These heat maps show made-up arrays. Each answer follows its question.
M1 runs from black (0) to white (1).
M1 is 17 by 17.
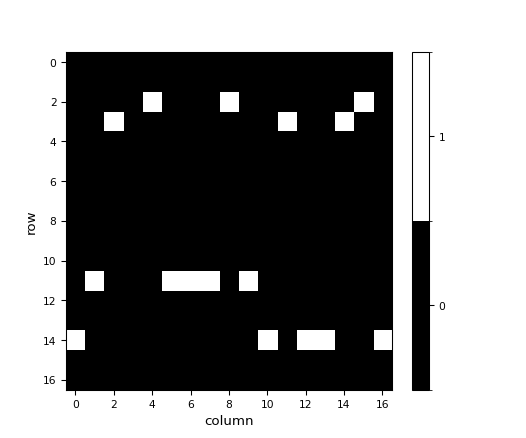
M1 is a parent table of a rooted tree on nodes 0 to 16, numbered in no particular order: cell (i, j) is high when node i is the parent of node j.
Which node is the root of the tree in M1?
3
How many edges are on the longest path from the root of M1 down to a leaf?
2
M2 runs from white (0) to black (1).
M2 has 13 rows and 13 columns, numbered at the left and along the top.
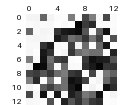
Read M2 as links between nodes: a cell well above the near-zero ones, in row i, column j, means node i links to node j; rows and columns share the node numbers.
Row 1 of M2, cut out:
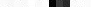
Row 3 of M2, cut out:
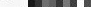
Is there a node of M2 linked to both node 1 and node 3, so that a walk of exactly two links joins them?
yes
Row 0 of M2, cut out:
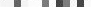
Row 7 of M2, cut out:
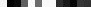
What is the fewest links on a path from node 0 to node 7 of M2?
2
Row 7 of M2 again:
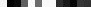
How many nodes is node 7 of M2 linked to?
9
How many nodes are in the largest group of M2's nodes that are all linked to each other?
6
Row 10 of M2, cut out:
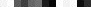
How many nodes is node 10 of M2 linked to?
8
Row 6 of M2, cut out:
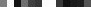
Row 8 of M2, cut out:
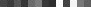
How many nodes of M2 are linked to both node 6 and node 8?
8
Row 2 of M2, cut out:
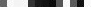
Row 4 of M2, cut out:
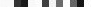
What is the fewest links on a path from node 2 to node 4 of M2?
1
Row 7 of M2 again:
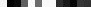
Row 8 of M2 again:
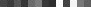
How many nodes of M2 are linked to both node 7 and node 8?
7
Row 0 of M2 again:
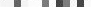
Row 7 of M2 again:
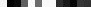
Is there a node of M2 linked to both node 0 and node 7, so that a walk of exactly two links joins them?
yes
